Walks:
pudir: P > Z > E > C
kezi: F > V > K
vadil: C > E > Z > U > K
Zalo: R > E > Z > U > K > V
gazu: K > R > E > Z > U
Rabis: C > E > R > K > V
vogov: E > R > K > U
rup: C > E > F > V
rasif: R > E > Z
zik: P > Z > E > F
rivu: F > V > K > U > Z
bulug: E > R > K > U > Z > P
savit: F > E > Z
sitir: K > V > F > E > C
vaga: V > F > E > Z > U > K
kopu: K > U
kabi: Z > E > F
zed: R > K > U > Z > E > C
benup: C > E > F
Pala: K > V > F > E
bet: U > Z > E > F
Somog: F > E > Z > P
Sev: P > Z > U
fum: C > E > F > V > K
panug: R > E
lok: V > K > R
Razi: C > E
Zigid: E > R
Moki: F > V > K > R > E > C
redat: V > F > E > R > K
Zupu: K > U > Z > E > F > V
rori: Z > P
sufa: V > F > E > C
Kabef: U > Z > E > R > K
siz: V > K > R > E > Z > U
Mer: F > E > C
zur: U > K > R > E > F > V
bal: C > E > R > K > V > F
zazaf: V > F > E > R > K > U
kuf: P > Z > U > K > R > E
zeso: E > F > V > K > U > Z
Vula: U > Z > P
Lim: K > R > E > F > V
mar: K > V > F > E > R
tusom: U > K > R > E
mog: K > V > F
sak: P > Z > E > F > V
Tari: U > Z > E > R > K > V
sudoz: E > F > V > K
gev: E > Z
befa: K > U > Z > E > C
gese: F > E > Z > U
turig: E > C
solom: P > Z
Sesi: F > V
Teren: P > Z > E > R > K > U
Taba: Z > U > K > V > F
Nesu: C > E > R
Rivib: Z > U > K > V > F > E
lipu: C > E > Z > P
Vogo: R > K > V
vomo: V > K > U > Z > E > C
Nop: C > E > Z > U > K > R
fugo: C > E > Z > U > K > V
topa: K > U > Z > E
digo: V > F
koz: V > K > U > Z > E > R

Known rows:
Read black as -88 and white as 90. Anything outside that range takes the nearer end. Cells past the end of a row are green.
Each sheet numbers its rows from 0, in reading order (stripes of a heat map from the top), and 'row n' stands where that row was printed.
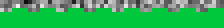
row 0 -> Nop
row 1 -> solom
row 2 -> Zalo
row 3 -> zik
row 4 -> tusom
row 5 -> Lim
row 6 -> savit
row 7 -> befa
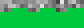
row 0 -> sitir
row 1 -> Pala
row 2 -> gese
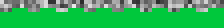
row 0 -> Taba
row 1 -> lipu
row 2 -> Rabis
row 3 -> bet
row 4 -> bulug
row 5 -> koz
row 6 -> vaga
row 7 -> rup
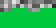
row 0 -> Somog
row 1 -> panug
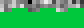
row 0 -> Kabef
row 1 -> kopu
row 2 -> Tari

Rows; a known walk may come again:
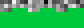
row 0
Vula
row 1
zur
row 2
rasif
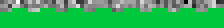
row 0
gev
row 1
rup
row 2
bulug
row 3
Zupu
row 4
mog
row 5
Moki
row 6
Vogo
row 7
lipu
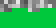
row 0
befa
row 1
Kabef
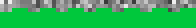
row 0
fum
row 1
vogov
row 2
sak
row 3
zeso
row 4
pudir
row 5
Mer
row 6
gese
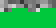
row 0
vomo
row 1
Zigid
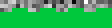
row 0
kezi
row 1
Zalo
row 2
lok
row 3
bal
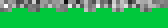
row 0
digo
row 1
Teren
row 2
kuf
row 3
tusom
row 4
redat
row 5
sitir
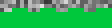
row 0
Sesi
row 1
sufa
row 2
Lim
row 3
siz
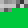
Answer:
vaga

